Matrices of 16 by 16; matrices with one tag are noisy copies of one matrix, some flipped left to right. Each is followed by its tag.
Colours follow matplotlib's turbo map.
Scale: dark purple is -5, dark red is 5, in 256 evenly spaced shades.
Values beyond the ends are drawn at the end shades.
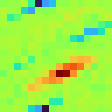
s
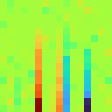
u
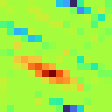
s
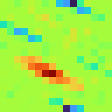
s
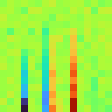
u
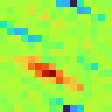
s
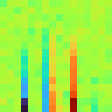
u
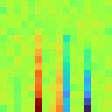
u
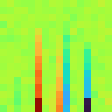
u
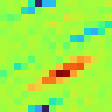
s
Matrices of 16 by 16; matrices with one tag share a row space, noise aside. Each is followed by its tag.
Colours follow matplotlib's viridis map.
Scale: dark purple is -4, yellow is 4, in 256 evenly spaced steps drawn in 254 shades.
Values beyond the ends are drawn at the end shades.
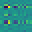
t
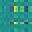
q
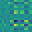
q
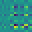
q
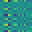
t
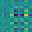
q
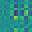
q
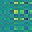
q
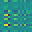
t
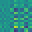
q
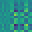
q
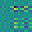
q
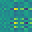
q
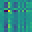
t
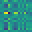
t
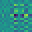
q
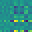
q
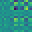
q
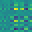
q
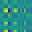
t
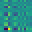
t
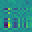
t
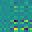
q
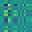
t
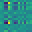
t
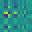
t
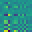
t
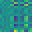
q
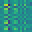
t
